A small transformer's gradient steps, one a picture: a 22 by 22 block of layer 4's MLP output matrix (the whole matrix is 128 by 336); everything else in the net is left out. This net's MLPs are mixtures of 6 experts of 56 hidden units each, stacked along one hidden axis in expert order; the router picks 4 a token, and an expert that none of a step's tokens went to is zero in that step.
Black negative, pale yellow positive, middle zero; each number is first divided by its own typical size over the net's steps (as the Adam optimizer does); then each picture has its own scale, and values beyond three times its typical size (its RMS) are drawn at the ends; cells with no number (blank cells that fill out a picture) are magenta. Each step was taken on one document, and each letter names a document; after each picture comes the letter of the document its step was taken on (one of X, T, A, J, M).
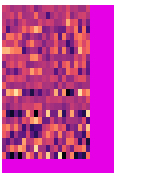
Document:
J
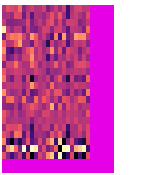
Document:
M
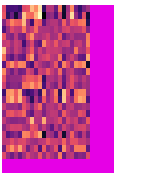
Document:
J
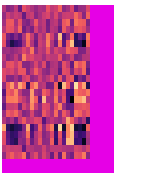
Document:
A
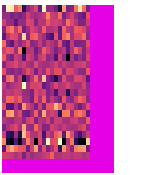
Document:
M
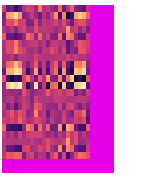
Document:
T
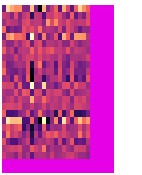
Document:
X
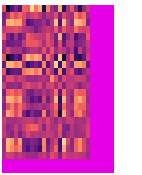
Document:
J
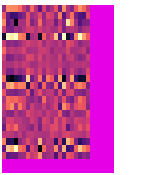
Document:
M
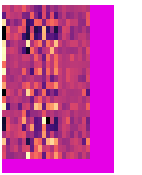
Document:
M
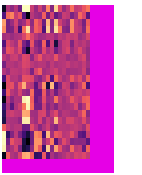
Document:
A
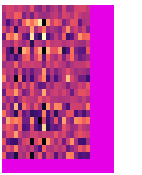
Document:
X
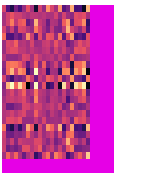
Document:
T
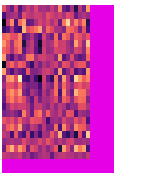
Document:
J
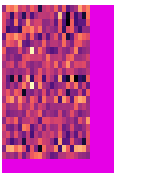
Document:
X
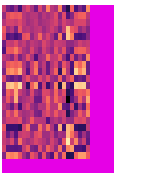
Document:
T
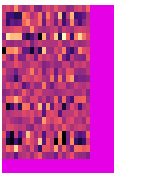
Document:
X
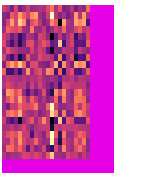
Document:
J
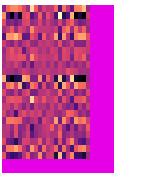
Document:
X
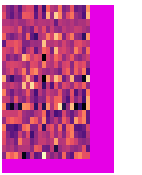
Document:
A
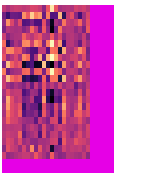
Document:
J
